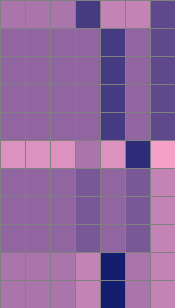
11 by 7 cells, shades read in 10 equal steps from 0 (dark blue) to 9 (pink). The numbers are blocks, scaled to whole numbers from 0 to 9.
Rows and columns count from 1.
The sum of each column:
61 61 61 54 38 52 59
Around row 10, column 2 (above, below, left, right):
5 6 6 6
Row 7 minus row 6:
-3 -3 -3 -2 -3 3 -2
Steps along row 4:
same same same down up down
